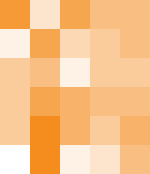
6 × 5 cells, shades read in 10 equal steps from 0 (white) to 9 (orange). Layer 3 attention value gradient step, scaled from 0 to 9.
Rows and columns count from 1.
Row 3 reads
4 5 1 4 4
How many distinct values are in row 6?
5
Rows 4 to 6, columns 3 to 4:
6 5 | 6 4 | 1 2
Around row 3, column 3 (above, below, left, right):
3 6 5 4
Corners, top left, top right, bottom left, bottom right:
8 5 0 5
